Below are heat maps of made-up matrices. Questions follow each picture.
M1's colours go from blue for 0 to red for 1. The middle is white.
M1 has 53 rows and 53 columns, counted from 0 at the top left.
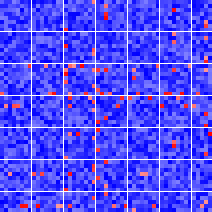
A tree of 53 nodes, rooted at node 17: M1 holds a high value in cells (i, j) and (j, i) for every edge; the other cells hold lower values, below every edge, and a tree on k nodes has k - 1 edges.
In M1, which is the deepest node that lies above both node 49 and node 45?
23
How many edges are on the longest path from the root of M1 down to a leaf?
2
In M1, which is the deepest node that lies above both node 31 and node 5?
51
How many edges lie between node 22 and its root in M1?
2
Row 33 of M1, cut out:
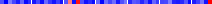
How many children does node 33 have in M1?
2
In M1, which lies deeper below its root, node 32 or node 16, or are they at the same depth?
node 32
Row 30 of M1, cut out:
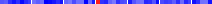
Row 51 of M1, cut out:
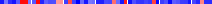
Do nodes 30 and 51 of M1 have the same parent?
no
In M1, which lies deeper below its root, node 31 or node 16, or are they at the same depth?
node 31
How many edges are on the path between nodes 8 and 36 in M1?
2
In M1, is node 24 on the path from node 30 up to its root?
yes
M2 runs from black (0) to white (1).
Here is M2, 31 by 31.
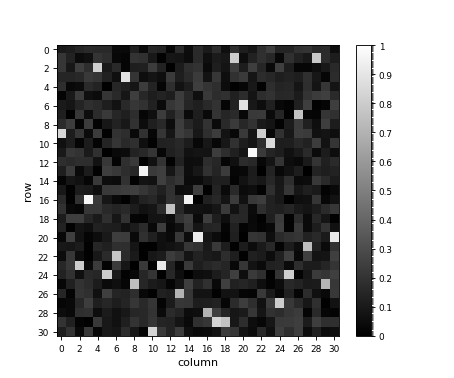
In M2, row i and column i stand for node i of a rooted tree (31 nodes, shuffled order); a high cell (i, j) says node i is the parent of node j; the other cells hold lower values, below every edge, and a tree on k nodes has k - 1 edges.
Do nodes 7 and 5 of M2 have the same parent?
no
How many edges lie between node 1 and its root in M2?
0
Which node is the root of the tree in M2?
1
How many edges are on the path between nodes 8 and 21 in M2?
4
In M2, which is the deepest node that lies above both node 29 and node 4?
23
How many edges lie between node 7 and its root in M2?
4
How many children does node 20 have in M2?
2
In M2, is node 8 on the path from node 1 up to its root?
no
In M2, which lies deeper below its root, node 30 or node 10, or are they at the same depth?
node 10
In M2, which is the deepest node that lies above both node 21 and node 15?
20
